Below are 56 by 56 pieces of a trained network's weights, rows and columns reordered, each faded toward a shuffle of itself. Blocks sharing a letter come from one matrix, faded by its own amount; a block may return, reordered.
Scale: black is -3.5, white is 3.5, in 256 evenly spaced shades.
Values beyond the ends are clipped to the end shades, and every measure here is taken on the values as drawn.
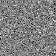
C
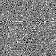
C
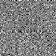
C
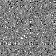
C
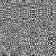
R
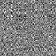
R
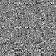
C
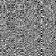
R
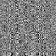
R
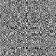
R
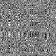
R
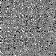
C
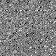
C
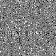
C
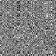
R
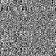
R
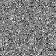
C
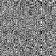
R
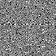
C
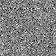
C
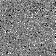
C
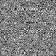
C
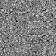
C
